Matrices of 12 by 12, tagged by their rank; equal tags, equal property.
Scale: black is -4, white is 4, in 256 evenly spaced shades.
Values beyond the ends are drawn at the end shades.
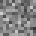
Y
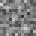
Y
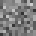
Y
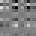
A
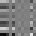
A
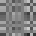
A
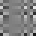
A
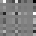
A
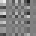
A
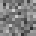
Y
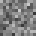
Y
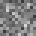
Y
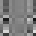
A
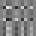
A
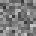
Y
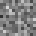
Y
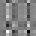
A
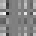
A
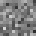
Y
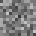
Y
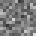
Y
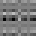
A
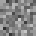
Y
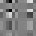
A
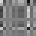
A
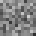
Y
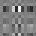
A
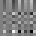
A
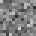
Y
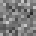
Y
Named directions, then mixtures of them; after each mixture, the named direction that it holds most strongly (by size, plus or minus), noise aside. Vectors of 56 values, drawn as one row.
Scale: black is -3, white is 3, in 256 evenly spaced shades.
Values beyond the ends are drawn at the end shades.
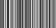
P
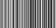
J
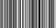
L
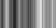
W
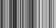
W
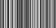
P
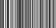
P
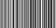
J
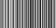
J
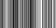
W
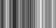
W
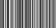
P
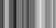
W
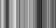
W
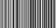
J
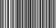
P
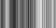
W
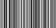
P
